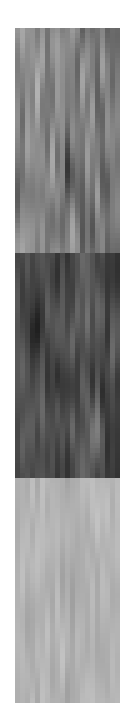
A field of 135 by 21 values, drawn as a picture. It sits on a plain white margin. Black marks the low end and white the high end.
It is made of 3 by 1 panels. Panel 1,1: middling, streaked downward. Panel 2,1: low, streaked downward. Panel 3,1: high, streaked downward, faint in contrast.
